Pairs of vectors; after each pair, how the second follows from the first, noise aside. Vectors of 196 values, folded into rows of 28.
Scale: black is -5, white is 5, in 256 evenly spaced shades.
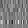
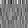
wrapped around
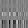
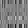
wrapped around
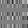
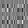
wrapped around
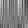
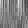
copied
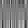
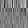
wrapped around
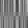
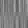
shrunk
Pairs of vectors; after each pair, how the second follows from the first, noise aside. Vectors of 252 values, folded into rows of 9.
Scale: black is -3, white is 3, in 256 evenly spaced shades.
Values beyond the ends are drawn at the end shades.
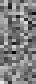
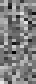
copied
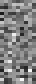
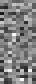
copied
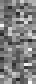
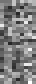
copied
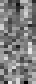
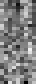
copied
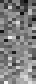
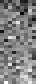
copied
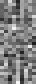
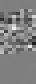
partly zeroed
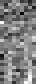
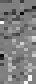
partly zeroed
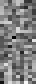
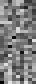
copied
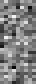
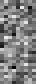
copied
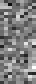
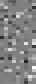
partly zeroed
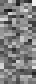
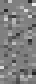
partly zeroed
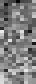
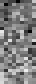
copied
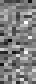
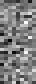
copied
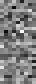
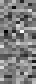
copied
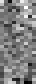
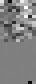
partly zeroed
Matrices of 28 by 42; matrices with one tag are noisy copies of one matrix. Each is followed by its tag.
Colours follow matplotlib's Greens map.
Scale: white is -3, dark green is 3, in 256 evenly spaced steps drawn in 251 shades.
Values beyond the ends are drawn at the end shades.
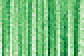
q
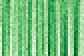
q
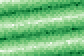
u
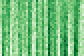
q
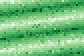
u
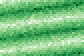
u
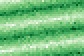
u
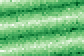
u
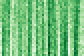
q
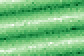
u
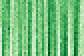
q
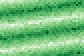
u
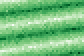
u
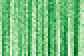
q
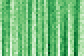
q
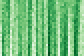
q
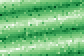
u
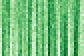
q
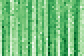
q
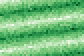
u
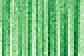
q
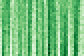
q
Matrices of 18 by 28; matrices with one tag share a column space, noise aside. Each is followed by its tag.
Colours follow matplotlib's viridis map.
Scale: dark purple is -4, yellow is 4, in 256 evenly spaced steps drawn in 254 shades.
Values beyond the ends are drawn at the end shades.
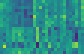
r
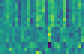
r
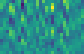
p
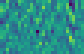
p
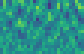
p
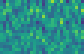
p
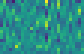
p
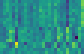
r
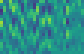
p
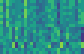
r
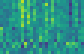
r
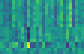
r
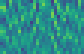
p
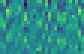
p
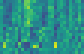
r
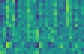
r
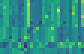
r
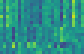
r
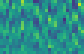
p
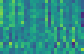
r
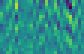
p
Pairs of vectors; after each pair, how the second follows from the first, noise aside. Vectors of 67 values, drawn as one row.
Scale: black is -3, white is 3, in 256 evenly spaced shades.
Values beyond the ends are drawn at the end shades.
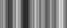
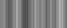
shrunk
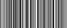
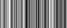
shuffled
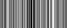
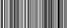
shuffled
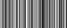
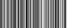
negated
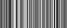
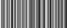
shuffled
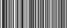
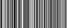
negated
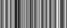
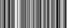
negated
